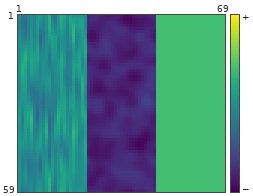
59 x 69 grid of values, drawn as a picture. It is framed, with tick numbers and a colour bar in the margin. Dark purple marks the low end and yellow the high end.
It is made of 1 by 3 panels. Panel 1,1: middling, streaked downward. Panel 1,2: very low, blotchy, faint in contrast. Panel 1,3: high, flat.
